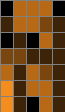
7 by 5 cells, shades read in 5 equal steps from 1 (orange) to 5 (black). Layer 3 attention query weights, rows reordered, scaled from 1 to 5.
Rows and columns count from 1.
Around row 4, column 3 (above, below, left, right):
5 2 3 4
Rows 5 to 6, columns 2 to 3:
4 2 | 4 2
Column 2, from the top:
2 2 4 3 4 4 4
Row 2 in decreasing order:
4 4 3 2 2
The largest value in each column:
5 4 5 4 5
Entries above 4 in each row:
2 0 2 0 0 0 1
